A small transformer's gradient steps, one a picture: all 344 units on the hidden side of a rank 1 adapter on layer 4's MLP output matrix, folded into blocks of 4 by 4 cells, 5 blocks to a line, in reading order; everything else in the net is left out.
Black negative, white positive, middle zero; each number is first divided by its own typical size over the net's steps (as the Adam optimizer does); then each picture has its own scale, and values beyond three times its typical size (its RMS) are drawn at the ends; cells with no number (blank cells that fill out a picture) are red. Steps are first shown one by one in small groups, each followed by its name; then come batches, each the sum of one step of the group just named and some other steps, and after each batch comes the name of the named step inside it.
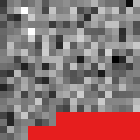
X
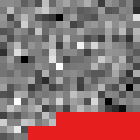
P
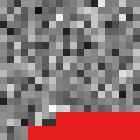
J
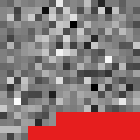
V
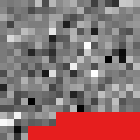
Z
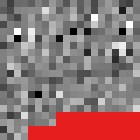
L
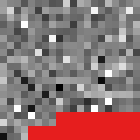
Z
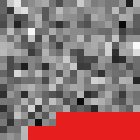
X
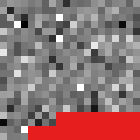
Z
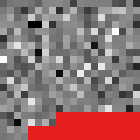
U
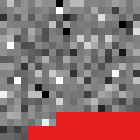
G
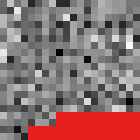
U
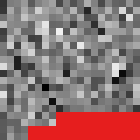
G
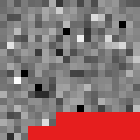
U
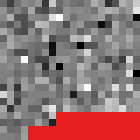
U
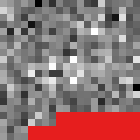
U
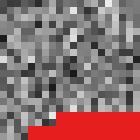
U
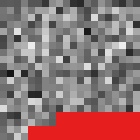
G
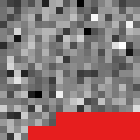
G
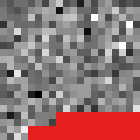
U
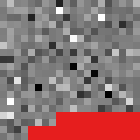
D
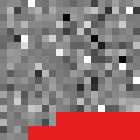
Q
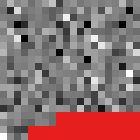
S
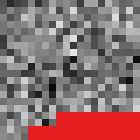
Q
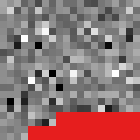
Q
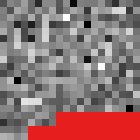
S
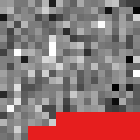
Q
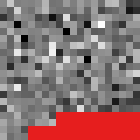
S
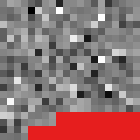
D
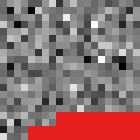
S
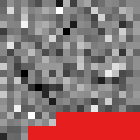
D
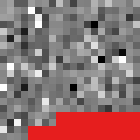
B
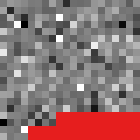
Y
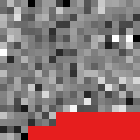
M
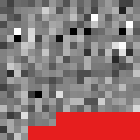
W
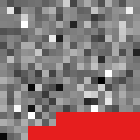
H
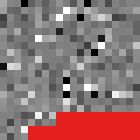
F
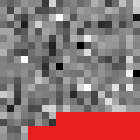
Y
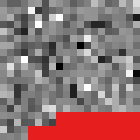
B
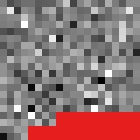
H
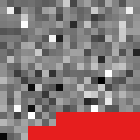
H
